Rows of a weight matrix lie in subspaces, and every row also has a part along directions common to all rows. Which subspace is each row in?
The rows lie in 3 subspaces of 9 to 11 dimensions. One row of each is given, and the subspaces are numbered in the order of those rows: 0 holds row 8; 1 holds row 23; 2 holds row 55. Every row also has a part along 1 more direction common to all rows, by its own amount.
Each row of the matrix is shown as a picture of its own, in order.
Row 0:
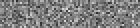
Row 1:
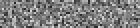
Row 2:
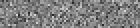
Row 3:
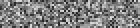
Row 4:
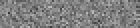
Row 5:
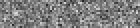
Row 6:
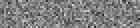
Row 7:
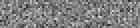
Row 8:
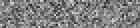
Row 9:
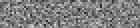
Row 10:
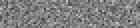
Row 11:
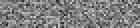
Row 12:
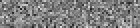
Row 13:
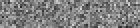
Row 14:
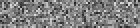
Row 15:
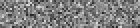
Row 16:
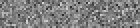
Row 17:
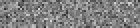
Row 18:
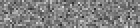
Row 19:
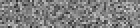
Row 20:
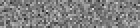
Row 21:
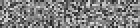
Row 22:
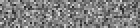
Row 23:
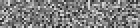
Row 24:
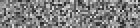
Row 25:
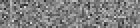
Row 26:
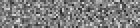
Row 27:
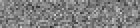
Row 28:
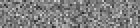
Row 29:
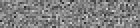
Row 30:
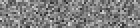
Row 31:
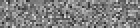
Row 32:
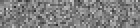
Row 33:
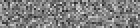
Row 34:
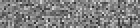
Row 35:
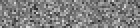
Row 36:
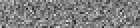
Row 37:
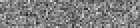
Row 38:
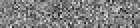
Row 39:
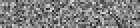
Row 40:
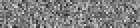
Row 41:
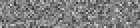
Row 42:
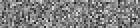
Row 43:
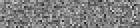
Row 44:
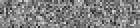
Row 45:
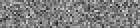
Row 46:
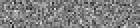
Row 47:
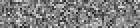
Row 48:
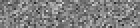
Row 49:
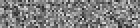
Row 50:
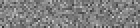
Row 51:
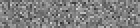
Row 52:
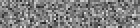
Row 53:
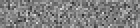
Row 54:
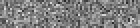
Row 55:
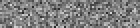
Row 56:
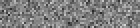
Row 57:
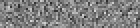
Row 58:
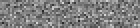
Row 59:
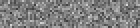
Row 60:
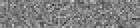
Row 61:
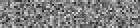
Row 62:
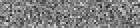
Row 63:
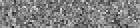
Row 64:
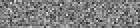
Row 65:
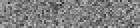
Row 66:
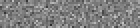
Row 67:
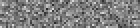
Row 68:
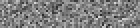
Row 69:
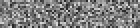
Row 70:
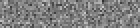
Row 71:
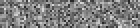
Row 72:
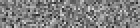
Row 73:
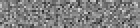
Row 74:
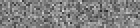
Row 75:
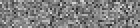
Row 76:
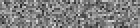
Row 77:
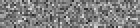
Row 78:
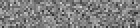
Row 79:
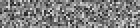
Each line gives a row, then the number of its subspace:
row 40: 2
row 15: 0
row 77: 0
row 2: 0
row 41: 0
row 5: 0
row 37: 0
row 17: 2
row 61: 0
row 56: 1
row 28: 0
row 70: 2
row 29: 2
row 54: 2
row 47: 1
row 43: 2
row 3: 1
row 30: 1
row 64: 0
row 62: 2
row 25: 2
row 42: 2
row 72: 1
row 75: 0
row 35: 1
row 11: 2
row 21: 1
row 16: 0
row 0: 0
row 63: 1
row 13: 2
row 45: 0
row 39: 1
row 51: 0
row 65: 2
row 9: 2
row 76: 2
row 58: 2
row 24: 1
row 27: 0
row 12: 2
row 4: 1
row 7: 2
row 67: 1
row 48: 2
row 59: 0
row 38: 0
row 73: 2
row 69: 0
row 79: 0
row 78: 0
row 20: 0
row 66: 1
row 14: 2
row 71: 1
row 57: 0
